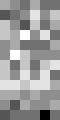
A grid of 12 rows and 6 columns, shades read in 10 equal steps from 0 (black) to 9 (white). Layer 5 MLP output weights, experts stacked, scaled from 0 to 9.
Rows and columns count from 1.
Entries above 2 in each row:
6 6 6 6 6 6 6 6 6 6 6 5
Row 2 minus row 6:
-2 -5 -2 3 0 2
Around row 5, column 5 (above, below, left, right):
8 5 4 6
